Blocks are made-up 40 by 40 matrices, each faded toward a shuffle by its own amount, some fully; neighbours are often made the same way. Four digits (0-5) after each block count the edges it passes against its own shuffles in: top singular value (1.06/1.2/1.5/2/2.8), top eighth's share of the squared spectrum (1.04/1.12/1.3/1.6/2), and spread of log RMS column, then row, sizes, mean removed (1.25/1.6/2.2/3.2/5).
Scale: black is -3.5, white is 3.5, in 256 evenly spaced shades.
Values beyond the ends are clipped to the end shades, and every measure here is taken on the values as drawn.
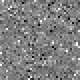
0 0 0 0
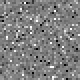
0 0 0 0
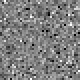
0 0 0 0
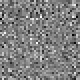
3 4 2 2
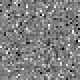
0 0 1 0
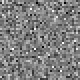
0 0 0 0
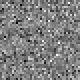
0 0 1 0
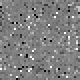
1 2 0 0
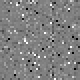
1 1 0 0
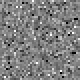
0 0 0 0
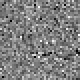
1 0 0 1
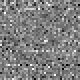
1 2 0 2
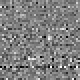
2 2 0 3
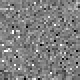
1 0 0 0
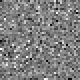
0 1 0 0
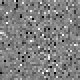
2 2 1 0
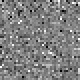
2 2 0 1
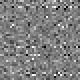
3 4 1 2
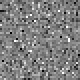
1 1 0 0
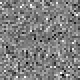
2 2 0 0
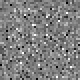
1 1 0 0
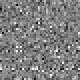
3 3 1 2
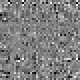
3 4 2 3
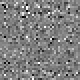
3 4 2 2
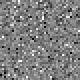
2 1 0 0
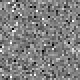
1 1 0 0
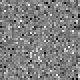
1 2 0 0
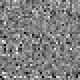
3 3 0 2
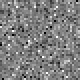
1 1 0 0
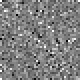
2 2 0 1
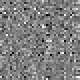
3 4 2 2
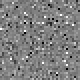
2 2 1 0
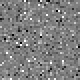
0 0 0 0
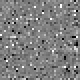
1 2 1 1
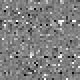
1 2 1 2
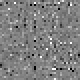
2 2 1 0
